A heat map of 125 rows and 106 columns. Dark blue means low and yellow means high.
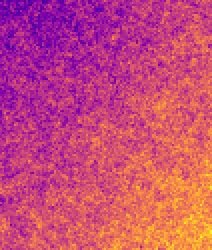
Stripes: none. Histogram: bell-shaped. Slope: up to the bottom right. Ninth with the highest average: bottom right. Ninth with the lowest average: top left. Average level on the scale: 50%.
